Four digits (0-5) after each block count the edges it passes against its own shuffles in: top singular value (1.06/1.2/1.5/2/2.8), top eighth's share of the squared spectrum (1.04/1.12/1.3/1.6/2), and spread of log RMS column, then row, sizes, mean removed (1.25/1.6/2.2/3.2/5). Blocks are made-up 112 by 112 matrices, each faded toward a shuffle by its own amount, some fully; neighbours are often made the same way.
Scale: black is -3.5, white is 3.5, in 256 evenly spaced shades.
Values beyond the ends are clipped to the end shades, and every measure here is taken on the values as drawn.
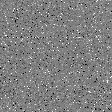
2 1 0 0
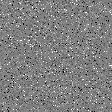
3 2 0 1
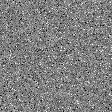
0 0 0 1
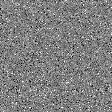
3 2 0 1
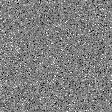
2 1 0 0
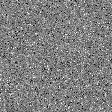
2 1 0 0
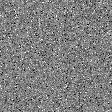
2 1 0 0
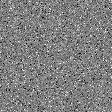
2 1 0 0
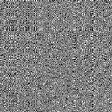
5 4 3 3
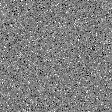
0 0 0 0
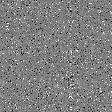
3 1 1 0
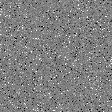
2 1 1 0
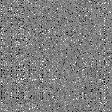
4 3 3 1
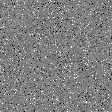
2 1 1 0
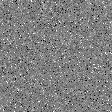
0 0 0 0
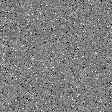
0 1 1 0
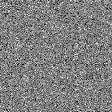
3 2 1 1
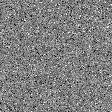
2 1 0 0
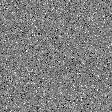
1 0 0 0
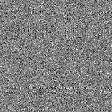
4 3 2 2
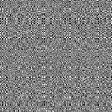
5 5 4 4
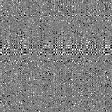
5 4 2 3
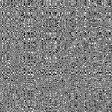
5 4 3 3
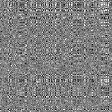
5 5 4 4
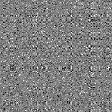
5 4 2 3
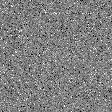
0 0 0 1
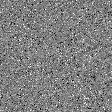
0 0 0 0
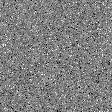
0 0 0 0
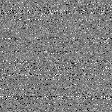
2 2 0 4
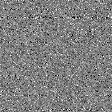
1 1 0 3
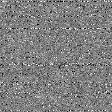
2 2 0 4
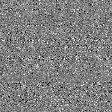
1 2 0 3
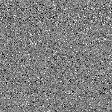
0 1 0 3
